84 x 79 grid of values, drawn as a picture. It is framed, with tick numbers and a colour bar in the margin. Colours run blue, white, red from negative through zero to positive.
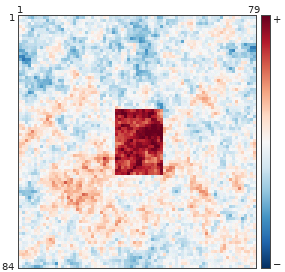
Histogram: skewed, a long tail of high values. Odd patch: higher, in the centre. Stripes: none. Ninth with the highest average: centre.
